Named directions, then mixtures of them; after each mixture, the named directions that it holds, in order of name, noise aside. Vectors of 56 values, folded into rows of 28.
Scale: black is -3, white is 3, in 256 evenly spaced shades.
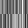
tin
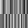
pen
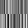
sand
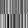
sand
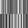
pen, sand, tin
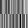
pen, sand, tin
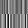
sand, tin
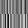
sand, tin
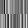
sand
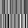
pen, sand, tin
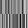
pen, sand, tin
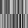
pen, tin
